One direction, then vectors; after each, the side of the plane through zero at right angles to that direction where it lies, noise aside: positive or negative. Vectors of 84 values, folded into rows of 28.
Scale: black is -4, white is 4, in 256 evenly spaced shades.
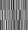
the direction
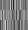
positive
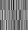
positive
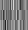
negative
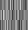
positive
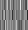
positive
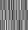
positive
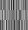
positive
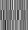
negative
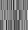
positive
